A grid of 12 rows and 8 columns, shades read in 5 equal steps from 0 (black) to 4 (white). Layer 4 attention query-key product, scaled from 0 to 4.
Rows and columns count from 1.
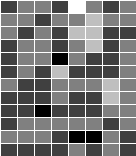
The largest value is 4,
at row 1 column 5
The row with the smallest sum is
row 9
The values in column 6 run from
0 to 3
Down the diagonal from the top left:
1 2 2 1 2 1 3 2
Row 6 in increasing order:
1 1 1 1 1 2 2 3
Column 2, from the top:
2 2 1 2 2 2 1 1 1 2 2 1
